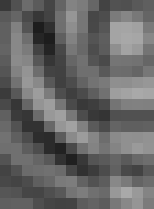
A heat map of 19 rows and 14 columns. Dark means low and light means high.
No row or column stands out. Concentric rings centre on the top right. The right part is higher, past a seam about 70% of the way across. The halves do not mirror each other. The bottom left is the smoothest part.
